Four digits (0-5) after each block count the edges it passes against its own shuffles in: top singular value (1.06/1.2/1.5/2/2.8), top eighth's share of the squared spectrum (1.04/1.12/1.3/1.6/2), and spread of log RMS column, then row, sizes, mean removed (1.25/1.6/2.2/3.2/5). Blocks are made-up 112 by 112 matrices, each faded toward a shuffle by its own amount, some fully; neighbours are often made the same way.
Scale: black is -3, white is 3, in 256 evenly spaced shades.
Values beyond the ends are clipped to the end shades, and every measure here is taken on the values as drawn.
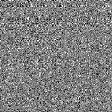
4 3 2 3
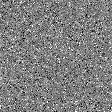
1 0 0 0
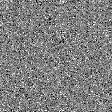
3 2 0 1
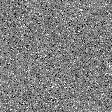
1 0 0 0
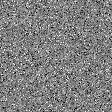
0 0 0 0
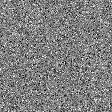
2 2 0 0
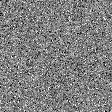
0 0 0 0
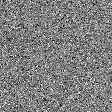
0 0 0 0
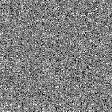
3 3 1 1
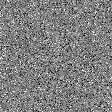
0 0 0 0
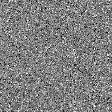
0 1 2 0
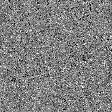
0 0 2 0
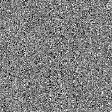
1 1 3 0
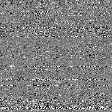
2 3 3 4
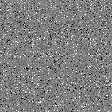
3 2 0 1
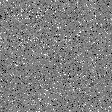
2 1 0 0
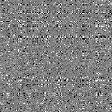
5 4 3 3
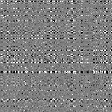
5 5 3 4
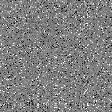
4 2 1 1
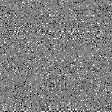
4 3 1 2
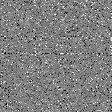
3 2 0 1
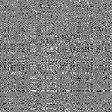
5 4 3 3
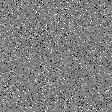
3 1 0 0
